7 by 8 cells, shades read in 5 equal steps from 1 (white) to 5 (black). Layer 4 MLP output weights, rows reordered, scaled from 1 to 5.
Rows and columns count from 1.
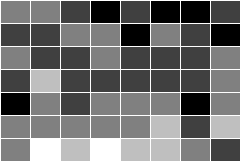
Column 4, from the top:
5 3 3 4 3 3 1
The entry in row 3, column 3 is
4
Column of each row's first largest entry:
4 5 2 1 1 7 8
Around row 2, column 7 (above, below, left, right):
5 4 3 5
